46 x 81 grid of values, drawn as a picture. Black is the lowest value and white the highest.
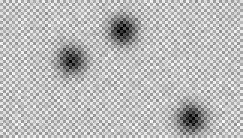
Odd rows or columns: none. Dips: three. Slope: none.
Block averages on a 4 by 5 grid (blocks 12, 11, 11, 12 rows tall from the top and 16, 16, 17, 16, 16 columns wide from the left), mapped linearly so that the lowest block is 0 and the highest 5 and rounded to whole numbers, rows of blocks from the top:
5 5 1 5 5 / 5 0 3 5 5 / 5 4 5 5 5 / 5 5 5 1 3
